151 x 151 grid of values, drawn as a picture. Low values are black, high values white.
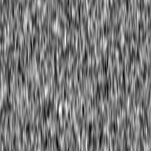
Average level on the scale: 50%. Slope: none. Grain: streaks running down. Histogram: bell-shaped.
